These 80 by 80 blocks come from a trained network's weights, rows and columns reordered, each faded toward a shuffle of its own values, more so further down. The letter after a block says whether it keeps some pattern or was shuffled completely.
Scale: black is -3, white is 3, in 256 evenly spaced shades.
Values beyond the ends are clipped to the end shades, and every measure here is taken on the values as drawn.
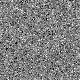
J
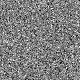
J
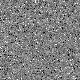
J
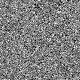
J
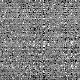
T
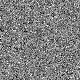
J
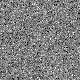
J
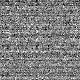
T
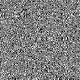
T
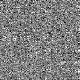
T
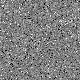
J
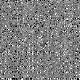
T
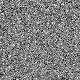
J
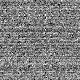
T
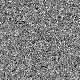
J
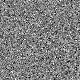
J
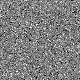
J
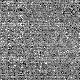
T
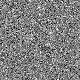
J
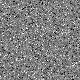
J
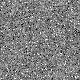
J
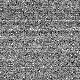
T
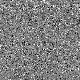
T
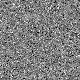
J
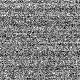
T
